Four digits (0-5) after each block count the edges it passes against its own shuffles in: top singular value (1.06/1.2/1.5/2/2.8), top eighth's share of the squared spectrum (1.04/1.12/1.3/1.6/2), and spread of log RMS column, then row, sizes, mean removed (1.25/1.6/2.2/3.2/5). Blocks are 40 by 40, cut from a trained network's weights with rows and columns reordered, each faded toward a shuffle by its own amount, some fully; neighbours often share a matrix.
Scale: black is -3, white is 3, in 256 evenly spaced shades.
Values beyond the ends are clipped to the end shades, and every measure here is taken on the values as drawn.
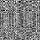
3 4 1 2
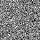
0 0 0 0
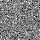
0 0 0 0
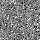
0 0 0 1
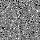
0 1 0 0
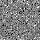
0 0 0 0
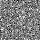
0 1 0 0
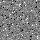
0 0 0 0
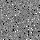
2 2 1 0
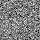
0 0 0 0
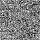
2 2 0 0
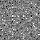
2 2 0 0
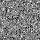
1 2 0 0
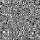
3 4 2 1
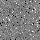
0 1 0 1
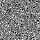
1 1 0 0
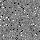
1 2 0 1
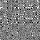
3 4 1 2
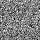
1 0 0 0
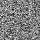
2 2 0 0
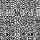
4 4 2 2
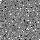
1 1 0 0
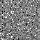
2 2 1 0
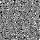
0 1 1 0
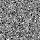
0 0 0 0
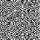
4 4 2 2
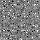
3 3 1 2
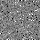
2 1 0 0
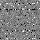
3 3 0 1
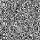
3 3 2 1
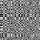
4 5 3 2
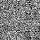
3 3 1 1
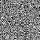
3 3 1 0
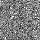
2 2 0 0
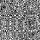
3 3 1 2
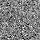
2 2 0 0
